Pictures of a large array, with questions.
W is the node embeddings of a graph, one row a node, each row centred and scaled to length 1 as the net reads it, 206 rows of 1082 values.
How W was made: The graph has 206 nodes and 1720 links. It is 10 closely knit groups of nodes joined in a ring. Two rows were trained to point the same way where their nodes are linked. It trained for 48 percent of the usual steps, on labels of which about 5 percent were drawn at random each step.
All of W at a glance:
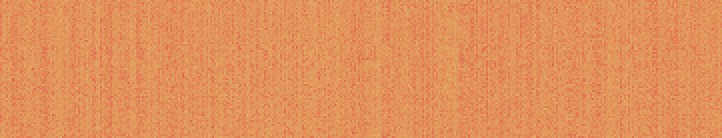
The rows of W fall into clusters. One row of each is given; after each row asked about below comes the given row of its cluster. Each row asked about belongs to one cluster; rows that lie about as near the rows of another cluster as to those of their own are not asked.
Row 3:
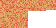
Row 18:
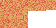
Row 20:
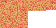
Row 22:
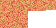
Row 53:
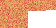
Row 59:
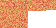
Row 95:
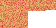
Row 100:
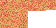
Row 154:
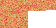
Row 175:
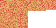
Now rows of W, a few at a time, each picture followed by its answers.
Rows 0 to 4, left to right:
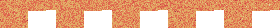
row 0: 100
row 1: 53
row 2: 100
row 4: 59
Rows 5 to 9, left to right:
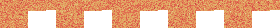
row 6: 20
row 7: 154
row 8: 22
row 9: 22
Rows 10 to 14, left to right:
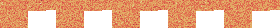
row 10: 59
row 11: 59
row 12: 20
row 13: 175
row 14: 100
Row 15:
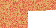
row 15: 20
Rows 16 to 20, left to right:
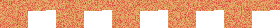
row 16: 22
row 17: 3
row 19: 95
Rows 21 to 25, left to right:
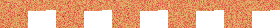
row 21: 175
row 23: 53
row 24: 3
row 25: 18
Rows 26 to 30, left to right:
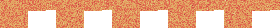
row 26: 53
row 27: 100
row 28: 53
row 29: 175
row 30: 18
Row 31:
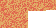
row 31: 100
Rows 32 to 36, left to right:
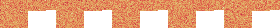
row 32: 95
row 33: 95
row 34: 175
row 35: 53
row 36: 175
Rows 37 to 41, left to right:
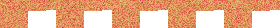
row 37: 59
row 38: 18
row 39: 175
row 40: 154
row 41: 53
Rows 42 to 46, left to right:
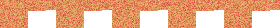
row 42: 53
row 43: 100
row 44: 100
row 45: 95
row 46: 175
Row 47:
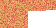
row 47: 53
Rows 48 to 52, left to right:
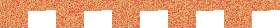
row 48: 3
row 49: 154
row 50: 175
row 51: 175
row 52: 22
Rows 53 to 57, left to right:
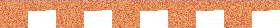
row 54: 95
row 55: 53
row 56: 175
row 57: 22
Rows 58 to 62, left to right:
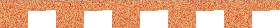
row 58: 3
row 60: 22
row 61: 53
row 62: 53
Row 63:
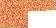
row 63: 18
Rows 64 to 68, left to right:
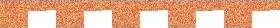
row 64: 3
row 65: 154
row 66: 20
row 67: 100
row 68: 175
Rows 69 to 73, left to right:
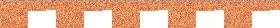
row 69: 175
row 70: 95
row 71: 95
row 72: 95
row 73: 95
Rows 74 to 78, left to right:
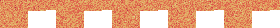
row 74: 95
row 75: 154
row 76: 18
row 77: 100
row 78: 100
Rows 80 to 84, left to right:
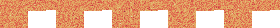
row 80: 18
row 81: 18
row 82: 20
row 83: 100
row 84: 95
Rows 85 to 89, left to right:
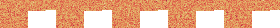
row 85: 175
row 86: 18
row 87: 22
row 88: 18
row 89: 18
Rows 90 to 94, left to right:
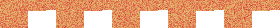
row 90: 20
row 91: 95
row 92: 22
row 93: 175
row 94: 20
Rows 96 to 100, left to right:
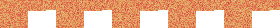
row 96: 175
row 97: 95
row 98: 175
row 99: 175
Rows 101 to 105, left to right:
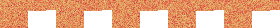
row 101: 59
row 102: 53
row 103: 53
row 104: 154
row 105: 154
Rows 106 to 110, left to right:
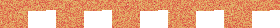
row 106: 18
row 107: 175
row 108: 59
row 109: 18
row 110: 20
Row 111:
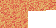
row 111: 100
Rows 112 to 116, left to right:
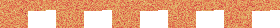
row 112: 175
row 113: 95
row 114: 59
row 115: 20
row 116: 18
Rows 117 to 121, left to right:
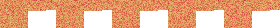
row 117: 18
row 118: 18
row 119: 175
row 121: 22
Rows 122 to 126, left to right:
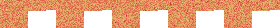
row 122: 18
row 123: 59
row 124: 154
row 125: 95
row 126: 20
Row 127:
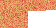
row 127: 53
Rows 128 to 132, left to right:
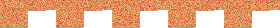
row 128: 53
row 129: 95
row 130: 22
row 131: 95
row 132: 59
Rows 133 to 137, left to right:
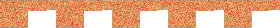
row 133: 3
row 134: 18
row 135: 100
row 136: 95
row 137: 100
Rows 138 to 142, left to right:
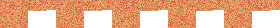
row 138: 175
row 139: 20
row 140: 95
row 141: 22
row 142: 53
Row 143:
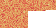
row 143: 53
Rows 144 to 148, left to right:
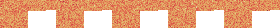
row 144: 154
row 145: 18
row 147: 22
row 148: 95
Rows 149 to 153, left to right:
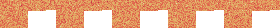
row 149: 22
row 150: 18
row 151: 59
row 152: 3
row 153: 53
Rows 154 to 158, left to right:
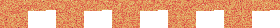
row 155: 175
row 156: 175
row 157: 18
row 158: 20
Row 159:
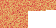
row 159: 154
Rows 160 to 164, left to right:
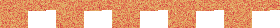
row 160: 95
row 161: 20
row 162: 3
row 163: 59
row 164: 100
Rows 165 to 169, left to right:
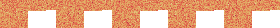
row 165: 3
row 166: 22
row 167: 18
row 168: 3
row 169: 18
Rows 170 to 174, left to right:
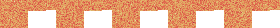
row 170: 95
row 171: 20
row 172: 20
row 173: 53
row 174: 100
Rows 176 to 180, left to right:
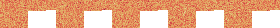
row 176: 3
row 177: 20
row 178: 95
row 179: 22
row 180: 95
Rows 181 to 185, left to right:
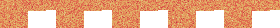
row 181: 175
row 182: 154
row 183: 59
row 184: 18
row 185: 22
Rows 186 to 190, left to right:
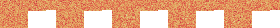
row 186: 22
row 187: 95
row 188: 18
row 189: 20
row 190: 154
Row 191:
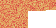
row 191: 100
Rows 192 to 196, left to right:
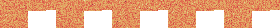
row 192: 59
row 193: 20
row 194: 3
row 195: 22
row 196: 3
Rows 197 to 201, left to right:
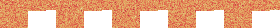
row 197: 3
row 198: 18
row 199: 53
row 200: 22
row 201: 175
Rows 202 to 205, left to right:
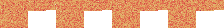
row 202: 59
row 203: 59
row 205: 22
